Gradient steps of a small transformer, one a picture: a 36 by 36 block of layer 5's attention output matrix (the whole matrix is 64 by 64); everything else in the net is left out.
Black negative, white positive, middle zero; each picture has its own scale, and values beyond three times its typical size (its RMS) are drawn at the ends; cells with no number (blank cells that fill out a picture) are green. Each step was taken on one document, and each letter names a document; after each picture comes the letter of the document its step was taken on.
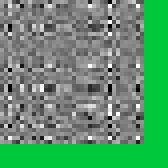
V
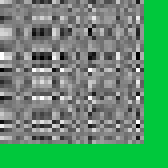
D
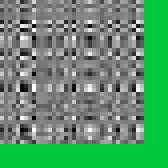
V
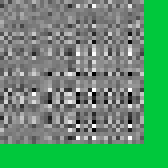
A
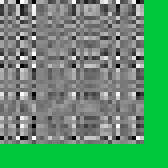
V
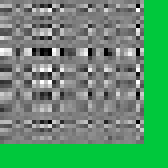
D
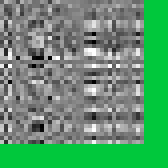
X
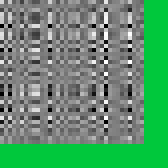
A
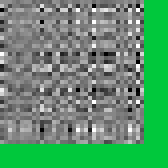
D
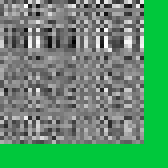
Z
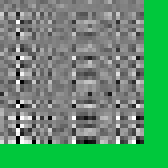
V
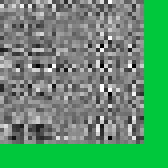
Z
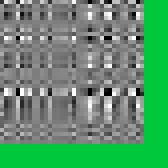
V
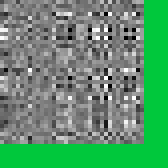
Z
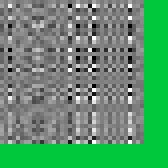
A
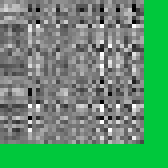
Z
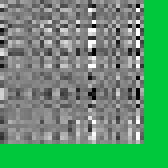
D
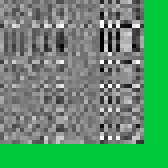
Z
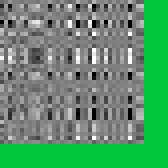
A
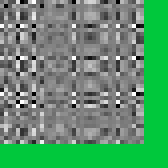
V
